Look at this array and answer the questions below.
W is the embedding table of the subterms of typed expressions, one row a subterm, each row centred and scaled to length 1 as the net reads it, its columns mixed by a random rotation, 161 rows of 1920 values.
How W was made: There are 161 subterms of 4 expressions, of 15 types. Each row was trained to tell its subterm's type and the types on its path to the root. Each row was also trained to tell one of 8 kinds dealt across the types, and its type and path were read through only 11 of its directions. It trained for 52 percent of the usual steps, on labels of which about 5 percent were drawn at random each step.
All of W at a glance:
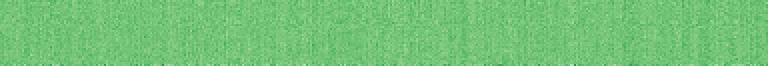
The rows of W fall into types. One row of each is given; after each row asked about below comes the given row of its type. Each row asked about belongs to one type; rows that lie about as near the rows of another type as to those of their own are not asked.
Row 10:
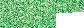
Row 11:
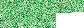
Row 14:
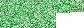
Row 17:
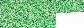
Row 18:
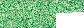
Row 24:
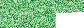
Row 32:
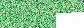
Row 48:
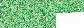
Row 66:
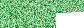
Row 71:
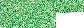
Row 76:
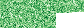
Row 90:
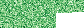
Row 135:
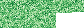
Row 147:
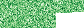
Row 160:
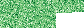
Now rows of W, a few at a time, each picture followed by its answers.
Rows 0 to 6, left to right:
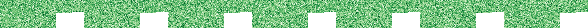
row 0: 48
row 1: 17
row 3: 147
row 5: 48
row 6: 71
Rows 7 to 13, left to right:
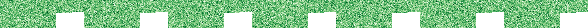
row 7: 48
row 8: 71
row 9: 66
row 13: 32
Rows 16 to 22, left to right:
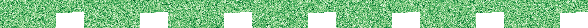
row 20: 76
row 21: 160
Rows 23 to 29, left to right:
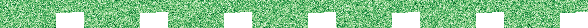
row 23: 48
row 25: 18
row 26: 135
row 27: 76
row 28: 135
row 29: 11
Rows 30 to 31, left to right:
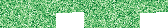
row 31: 160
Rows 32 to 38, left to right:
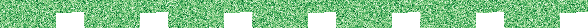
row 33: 71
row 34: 14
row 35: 14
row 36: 90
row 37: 76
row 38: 147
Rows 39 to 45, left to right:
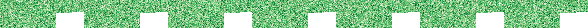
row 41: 10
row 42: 48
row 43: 147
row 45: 160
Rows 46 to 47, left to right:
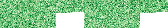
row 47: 17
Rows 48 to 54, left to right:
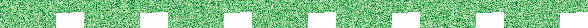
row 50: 24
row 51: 11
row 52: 71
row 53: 11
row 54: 11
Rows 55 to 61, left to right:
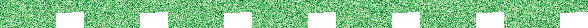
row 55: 24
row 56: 11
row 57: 24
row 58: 160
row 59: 24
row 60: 10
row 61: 18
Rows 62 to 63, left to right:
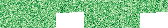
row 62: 76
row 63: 10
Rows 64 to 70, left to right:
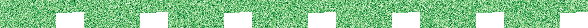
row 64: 24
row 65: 32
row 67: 11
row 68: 147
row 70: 11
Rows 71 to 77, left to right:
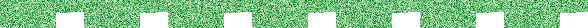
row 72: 10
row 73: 160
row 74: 10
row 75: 160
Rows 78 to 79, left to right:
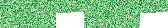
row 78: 76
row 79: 11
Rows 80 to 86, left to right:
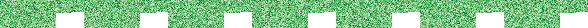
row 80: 66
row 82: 135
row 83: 32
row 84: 90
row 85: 160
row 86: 135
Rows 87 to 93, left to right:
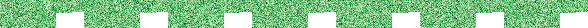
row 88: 76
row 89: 135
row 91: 147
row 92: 71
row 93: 66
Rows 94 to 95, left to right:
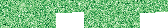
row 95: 66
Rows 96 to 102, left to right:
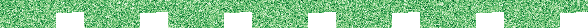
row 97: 71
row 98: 71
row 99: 17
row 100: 90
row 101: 24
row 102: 90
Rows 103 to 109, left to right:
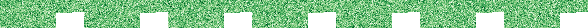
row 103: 71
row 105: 135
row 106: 48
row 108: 76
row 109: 32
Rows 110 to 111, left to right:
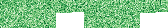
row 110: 17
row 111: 11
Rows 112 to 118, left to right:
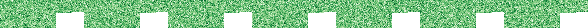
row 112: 11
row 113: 18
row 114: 160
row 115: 18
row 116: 160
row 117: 135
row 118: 48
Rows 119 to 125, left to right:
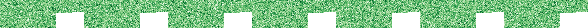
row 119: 147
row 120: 48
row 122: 11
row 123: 76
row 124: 160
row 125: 24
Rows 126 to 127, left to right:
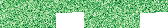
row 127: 135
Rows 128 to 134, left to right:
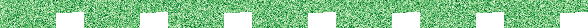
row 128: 10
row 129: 10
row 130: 90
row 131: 66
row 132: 17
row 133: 147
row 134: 66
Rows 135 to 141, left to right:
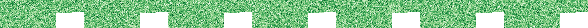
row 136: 32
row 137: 71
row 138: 18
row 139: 160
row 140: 147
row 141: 66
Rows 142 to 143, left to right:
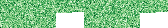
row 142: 90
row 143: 66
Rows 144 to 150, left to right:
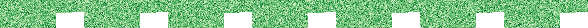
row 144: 48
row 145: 14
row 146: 66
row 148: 147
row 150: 48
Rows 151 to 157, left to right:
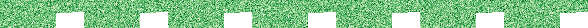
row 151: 24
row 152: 66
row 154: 76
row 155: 32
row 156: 71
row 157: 32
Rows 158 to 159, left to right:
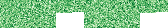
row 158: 147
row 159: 17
